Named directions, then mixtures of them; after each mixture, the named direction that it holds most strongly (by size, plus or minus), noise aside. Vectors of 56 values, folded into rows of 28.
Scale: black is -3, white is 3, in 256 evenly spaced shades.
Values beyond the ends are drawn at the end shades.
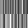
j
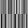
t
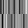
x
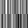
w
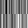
w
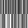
j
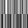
w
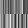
j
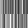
j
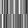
x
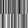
x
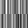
w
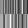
j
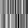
j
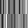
x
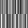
t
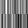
w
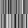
t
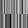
j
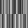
t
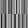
t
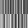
j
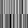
j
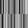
x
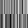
j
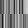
x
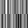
w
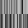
j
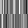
x
